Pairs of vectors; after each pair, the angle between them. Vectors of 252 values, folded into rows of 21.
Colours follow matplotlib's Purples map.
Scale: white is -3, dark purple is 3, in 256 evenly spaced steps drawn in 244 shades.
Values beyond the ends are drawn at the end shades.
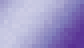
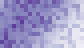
nearly opposite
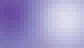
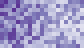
partly aligned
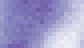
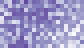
partly aligned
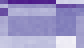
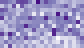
partly aligned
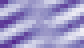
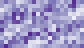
partly aligned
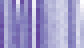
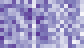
partly aligned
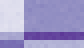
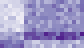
nearly parallel
